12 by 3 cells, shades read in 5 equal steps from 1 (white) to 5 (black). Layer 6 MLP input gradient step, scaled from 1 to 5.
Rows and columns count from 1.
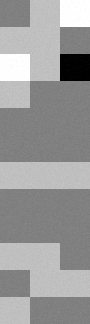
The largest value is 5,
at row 3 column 3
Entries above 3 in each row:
0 0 1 0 0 0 0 0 0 0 0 0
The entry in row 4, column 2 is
3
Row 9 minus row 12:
1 0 0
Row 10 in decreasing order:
3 2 2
